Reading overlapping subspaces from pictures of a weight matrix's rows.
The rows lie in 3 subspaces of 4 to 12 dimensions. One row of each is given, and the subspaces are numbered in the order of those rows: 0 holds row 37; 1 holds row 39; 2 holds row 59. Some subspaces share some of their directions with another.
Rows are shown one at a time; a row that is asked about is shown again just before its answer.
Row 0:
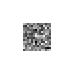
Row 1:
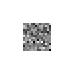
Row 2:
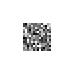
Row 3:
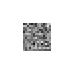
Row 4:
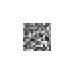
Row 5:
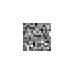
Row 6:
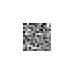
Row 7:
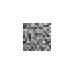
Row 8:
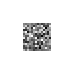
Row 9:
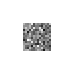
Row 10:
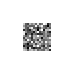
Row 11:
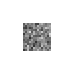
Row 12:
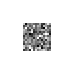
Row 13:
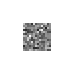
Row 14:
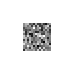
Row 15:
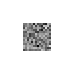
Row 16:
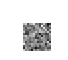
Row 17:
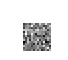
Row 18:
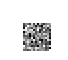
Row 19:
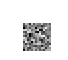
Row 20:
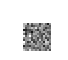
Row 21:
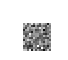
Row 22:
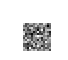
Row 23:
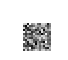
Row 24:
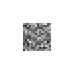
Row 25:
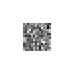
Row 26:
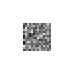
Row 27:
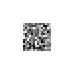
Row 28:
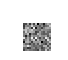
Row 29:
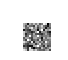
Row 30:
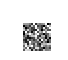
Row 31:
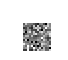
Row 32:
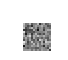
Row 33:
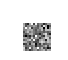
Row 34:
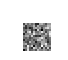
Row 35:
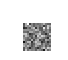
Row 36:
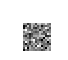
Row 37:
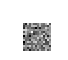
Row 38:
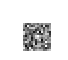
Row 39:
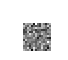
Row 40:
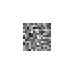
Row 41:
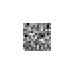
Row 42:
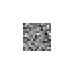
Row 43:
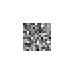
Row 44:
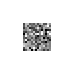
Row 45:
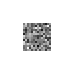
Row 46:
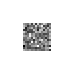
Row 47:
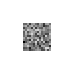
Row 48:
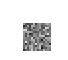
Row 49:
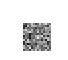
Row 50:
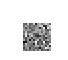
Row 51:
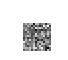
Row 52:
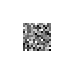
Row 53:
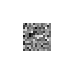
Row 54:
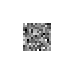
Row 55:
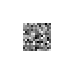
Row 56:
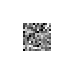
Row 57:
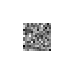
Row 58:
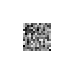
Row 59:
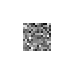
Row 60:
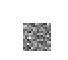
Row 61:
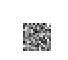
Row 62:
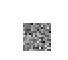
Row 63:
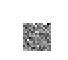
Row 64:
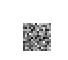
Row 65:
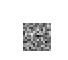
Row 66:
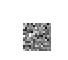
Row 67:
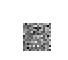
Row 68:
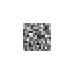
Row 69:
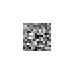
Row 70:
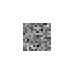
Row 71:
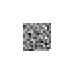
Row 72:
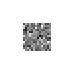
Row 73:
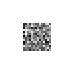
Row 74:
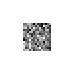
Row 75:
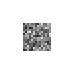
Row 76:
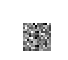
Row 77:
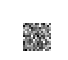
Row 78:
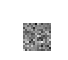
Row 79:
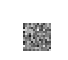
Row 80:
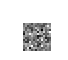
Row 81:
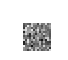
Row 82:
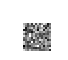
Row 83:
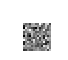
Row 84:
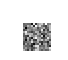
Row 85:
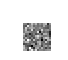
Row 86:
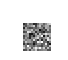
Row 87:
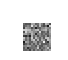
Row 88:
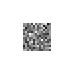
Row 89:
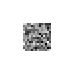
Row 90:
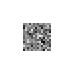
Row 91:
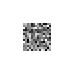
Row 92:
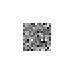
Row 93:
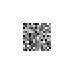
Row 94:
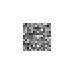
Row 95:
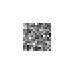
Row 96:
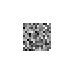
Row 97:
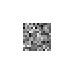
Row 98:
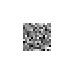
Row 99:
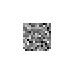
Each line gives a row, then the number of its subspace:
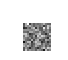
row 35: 1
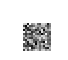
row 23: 2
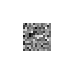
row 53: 0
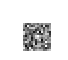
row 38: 2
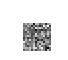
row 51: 1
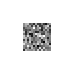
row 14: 1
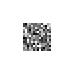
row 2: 1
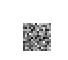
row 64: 1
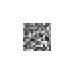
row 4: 2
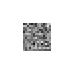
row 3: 2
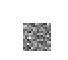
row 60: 2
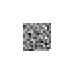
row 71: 2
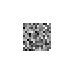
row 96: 2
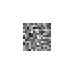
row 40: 1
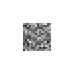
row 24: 2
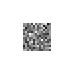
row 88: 2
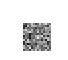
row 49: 2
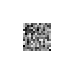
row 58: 0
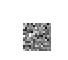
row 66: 0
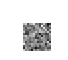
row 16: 2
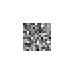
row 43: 1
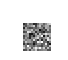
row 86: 2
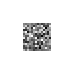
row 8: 1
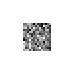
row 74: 1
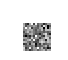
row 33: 1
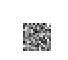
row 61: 1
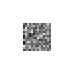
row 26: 1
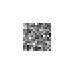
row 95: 2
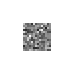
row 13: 1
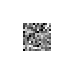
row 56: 2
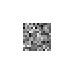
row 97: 1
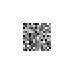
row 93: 2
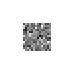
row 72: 1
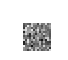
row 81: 0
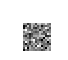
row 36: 1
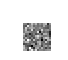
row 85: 0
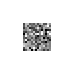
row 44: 1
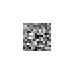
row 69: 2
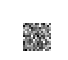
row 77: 1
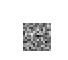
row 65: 0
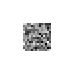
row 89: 2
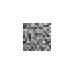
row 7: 2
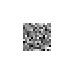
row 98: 1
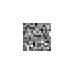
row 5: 2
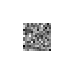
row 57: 2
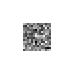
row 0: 2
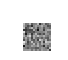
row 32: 0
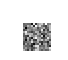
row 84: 2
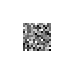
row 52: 2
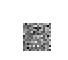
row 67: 0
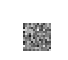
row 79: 0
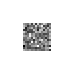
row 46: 0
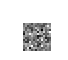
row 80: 2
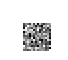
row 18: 0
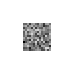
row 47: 1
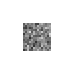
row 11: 2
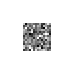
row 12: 1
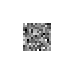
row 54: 1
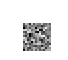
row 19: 1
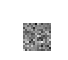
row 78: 2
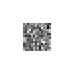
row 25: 1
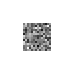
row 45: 0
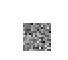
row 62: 1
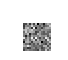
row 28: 1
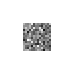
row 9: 1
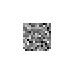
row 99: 2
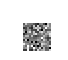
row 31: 2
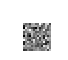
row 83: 1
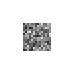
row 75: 2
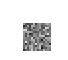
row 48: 1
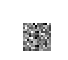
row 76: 2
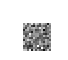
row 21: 1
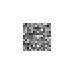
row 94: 0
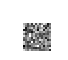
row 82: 0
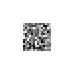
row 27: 1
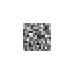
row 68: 1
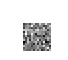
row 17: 0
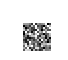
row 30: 2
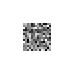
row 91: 2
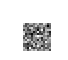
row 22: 0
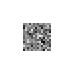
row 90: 1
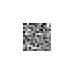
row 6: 2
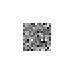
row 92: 2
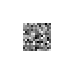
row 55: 2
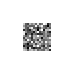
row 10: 0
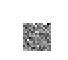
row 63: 2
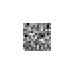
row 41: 1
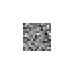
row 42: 1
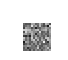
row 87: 1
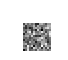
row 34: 2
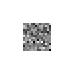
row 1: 2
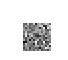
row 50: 1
